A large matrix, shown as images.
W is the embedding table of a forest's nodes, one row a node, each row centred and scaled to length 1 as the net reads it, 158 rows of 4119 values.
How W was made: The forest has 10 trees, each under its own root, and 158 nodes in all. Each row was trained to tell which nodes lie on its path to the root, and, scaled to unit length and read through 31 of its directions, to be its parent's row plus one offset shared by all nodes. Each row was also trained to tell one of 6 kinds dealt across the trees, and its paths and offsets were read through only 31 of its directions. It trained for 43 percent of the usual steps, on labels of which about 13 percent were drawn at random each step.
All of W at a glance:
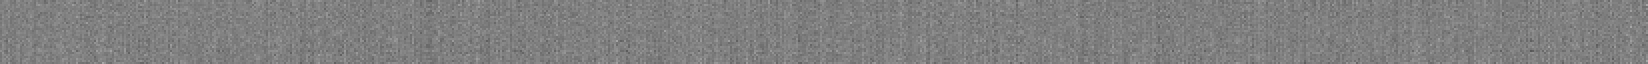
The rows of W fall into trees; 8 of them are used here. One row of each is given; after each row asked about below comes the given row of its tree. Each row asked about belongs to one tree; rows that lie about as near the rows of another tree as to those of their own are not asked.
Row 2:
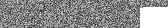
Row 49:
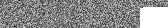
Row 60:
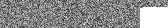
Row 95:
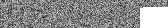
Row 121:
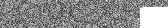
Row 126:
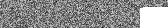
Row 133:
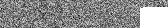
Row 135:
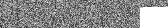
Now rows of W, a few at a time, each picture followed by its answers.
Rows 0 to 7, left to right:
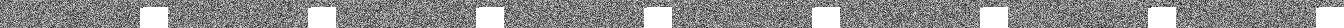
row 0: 49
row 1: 2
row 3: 2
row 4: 95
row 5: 95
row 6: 49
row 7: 2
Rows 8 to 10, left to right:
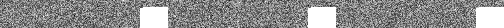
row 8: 49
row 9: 126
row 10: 133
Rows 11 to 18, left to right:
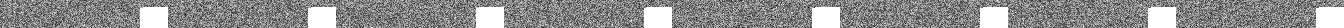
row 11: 135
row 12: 135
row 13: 126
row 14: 95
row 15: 49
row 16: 2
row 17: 133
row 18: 2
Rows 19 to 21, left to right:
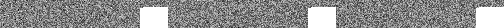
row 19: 121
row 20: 49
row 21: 60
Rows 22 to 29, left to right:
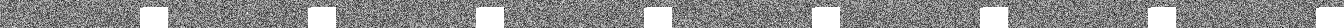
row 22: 133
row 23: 126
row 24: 60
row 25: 95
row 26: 95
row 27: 126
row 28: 2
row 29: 49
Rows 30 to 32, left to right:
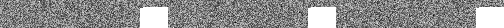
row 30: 2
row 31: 95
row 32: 135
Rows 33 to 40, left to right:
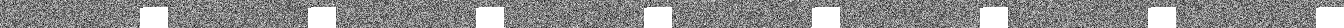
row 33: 121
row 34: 135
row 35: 60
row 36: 95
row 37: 2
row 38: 121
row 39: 60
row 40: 60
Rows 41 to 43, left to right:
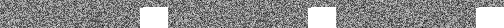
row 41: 126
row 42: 126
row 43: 135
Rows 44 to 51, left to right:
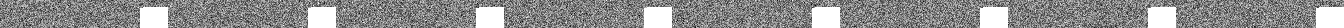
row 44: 121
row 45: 95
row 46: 121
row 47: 60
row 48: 60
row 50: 126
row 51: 49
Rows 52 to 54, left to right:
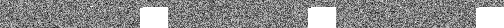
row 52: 133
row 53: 2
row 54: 135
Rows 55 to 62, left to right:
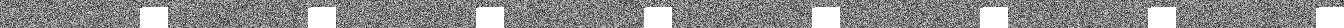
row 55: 60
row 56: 135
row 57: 95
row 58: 135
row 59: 135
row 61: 95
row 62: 126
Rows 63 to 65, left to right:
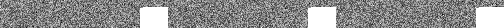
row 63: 126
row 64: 126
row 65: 2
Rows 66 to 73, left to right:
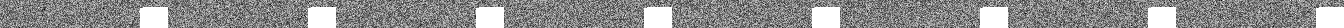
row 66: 2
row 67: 60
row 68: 121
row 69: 121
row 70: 60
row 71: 60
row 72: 135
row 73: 133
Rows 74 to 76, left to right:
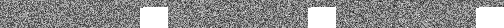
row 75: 49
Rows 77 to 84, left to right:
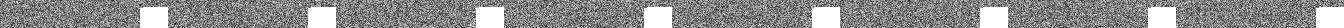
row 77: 121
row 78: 49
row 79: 121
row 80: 49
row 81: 2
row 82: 49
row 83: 133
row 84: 95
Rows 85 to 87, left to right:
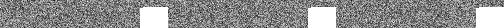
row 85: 95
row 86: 95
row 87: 121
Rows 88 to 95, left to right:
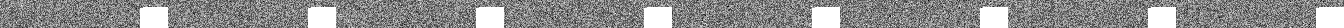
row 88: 126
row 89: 49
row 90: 49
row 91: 135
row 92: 60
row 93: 60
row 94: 2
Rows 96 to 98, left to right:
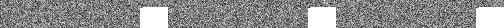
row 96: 60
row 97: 60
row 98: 95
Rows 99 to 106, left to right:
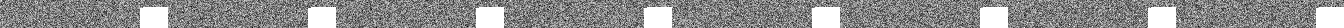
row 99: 121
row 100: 2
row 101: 121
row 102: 121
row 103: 95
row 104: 95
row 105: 135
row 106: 60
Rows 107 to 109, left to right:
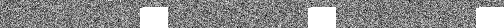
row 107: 60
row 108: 135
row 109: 95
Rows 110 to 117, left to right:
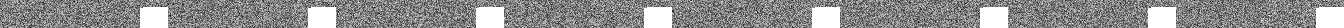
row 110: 2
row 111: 2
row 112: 135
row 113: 95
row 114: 135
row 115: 121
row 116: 2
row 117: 95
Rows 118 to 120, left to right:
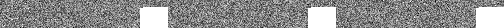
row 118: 121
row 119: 121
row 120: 60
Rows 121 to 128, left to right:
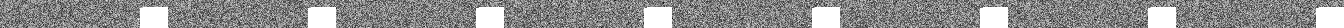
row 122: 135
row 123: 49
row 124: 126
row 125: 60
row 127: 133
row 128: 133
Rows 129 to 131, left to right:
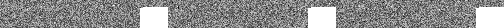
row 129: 135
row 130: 121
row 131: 121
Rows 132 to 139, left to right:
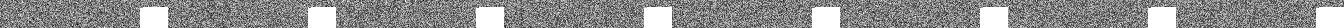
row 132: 135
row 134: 126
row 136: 60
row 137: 135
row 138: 2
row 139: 2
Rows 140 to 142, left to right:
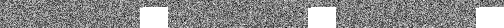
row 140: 49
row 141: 133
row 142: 121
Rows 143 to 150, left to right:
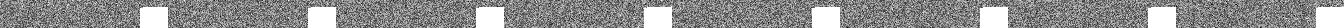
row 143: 126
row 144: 60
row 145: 2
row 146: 121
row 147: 121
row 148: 121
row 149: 126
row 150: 135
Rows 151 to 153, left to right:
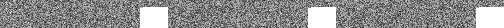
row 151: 49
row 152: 126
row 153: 126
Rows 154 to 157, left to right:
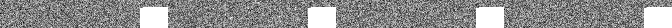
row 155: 121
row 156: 121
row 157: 60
